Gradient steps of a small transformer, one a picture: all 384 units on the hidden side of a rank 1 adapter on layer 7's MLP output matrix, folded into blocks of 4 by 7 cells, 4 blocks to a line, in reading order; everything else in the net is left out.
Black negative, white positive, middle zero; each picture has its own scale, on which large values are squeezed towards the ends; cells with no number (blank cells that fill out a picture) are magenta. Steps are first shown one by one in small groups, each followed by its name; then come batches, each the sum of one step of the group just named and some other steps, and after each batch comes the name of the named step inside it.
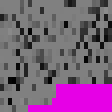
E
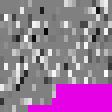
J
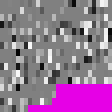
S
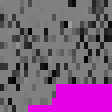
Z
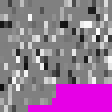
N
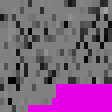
E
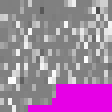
J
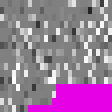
N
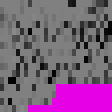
Z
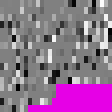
S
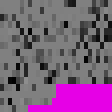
E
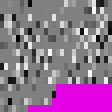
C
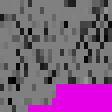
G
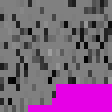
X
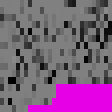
G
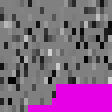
X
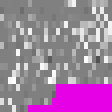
C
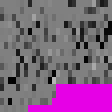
X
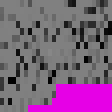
X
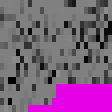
G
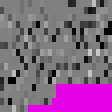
C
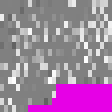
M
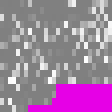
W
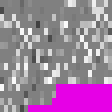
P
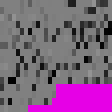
M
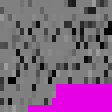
M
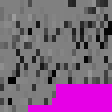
P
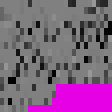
P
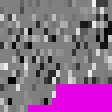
M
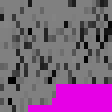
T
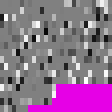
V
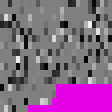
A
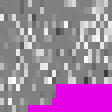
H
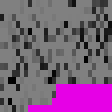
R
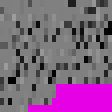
H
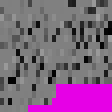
H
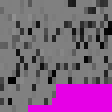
H
